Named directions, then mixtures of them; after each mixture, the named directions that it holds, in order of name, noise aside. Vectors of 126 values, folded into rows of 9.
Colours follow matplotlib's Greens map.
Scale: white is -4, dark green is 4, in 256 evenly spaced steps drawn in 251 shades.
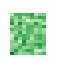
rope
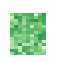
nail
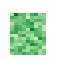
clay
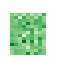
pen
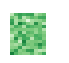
rope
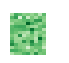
clay, pen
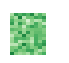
pen, rope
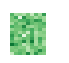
pen, rope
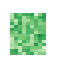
nail, rope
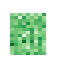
pen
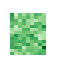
clay, nail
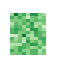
clay, pen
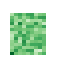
rope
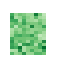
nail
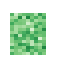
clay, pen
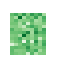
pen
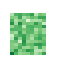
rope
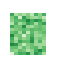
pen, rope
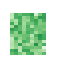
nail, rope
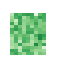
nail, rope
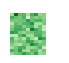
clay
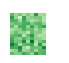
nail, pen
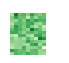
clay, nail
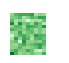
rope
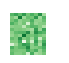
pen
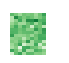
nail, rope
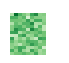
clay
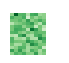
clay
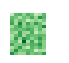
pen, rope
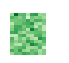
clay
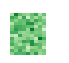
clay, pen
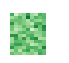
clay
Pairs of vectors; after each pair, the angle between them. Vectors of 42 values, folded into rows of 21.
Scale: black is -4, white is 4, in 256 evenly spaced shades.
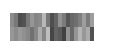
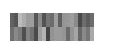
partly opposed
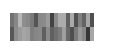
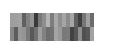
partly aligned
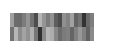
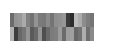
partly opposed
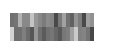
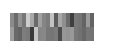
partly aligned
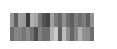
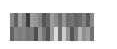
nearly parallel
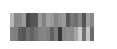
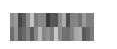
orthogonal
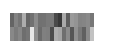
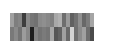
nearly opposite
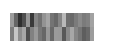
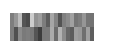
partly opposed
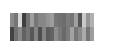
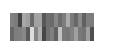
partly opposed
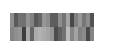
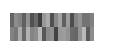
partly aligned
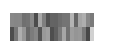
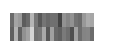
orthogonal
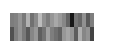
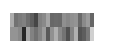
partly opposed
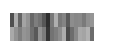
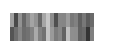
nearly opposite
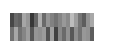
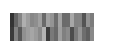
partly aligned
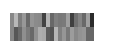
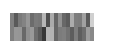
nearly opposite
